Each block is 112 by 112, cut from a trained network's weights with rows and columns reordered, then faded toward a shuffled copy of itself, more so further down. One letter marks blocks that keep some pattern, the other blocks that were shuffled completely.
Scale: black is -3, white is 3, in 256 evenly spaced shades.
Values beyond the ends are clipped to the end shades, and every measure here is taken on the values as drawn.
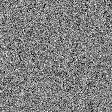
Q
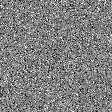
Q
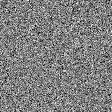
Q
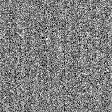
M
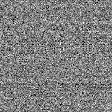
M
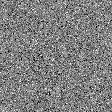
Q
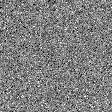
Q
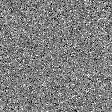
Q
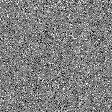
Q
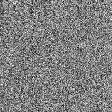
M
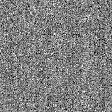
M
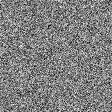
Q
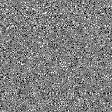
M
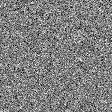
Q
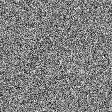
Q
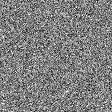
Q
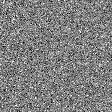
Q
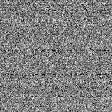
M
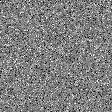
Q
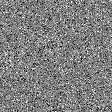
Q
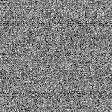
M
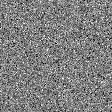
Q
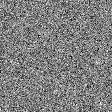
Q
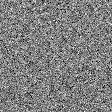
Q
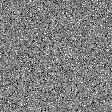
Q
